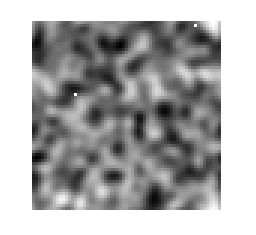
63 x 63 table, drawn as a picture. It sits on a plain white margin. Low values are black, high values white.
Grain: blotchy. Mirror symmetry: none. Lone odd cells: 2, each higher than its neighbours. Histogram: bell-shaped.
